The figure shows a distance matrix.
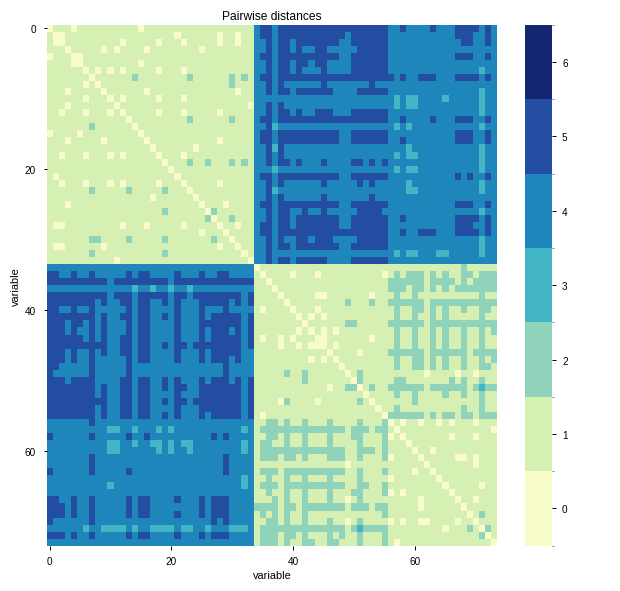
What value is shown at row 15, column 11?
1
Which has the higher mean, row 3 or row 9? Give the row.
9
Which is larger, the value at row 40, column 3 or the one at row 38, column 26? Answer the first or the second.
the second
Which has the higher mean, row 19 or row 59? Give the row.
19
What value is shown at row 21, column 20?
1
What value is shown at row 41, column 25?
5
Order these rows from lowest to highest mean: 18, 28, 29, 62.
62, 18, 28, 29
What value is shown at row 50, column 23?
4
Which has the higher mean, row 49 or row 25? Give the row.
25
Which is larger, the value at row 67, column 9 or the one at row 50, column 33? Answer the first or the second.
the second
